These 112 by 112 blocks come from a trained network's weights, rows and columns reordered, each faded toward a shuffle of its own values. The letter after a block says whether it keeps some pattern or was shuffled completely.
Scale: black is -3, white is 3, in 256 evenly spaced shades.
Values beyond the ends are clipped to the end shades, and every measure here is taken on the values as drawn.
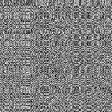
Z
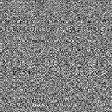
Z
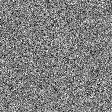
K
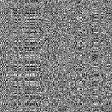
Z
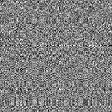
Z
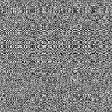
Z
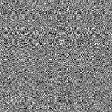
Z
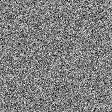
K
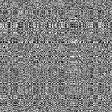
Z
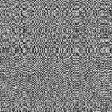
Z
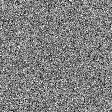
K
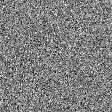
K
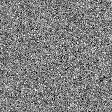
K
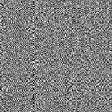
Z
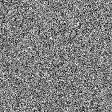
K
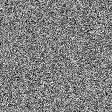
K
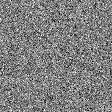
K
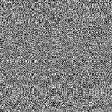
Z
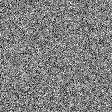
K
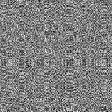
Z
